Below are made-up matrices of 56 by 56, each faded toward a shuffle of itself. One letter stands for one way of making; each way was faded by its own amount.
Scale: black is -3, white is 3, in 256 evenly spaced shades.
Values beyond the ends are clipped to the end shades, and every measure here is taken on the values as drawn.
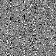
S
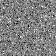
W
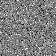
W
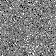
W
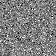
W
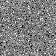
W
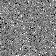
W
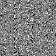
S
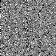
S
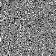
S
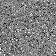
W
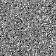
S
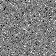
W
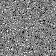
W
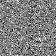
S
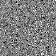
S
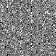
S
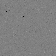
W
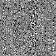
S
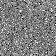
W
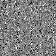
S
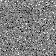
W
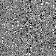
S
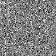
S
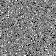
W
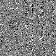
S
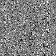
S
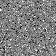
W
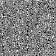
S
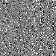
S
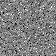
W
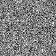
S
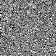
S
